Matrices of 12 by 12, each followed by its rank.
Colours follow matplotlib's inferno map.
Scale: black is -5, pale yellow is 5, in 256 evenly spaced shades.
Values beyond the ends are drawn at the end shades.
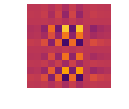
one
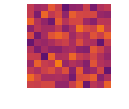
full rank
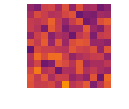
full rank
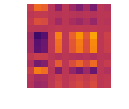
one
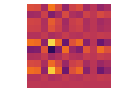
one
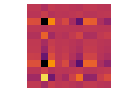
one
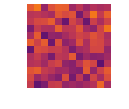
full rank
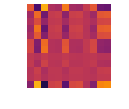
one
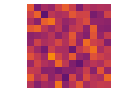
full rank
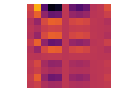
one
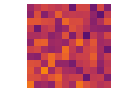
full rank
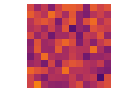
full rank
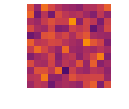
full rank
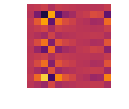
one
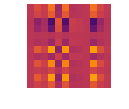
one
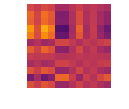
one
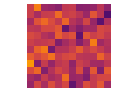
full rank
